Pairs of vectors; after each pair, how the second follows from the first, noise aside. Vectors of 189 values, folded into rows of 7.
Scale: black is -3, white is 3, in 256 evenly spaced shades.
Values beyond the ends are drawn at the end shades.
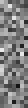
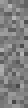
shrunk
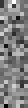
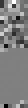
partly zeroed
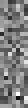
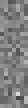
shrunk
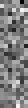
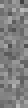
shrunk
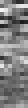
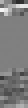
partly zeroed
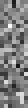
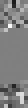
partly zeroed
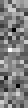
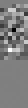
partly zeroed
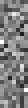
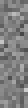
shrunk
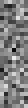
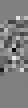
partly zeroed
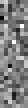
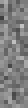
shrunk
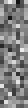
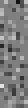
partly zeroed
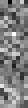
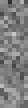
shrunk
